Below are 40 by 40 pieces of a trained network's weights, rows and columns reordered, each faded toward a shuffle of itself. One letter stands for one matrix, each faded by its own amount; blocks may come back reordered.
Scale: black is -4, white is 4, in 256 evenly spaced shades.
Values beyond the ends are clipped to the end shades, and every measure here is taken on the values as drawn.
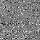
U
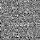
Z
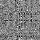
Z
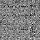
Z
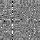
Z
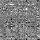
Z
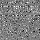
U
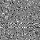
U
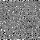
U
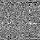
Z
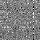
Z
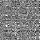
Z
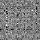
Z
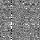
Z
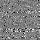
U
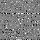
U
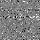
U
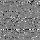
U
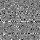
U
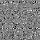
U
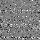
U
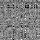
Z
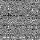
Z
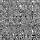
Z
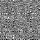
Z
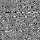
U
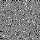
U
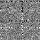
Z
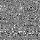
U
